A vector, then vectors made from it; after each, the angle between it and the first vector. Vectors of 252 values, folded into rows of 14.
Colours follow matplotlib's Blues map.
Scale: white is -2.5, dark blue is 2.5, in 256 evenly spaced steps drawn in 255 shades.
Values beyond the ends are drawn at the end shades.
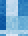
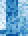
nearly opposite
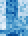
nearly opposite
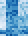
nearly opposite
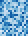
orthogonal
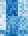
nearly opposite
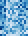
partly aligned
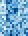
partly opposed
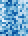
partly opposed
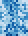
partly opposed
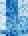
nearly opposite
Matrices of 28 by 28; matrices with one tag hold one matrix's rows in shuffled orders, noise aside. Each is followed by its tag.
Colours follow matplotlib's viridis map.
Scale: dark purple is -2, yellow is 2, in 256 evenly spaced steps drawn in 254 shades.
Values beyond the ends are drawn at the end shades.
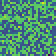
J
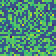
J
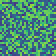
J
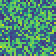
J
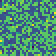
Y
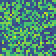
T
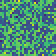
T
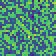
Y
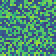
J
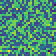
J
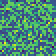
J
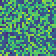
J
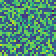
J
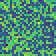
T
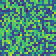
T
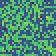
T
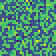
Y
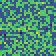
J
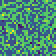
Y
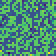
Y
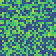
T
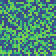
J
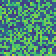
J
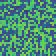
J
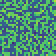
Y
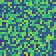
J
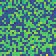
J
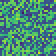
T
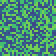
Y
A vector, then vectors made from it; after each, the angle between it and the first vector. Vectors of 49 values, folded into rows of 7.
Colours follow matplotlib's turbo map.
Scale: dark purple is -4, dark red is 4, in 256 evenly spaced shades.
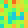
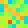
partly opposed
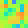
partly opposed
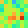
nearly opposite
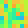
nearly parallel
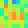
nearly opposite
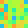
partly aligned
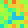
nearly parallel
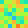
partly aligned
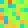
orthogonal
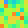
nearly opposite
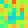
nearly parallel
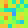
orthogonal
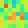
nearly opposite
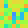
partly aligned
